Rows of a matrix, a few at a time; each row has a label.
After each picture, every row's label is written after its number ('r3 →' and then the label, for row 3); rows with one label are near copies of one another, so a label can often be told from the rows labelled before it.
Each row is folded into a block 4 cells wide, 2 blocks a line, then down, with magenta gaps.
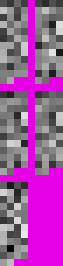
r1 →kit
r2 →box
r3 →box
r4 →box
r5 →kit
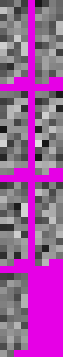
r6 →kit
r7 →box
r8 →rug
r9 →rug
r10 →box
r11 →kit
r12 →box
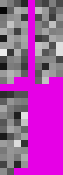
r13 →rug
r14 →kit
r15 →box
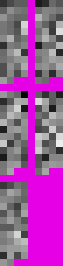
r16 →box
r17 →box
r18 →rug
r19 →kit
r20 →box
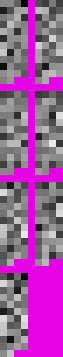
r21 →rug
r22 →kit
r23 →box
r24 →box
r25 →kit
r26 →box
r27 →kit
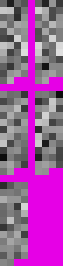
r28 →kit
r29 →kit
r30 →rug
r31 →rug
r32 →box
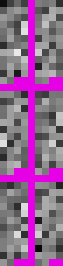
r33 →box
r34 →rug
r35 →rug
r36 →box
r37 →box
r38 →rug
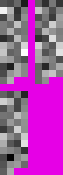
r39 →kit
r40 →kit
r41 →kit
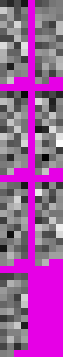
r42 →kit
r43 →box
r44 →kit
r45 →kit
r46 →rug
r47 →kit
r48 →box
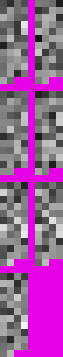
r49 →box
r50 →rug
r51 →box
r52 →box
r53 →kit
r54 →kit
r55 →kit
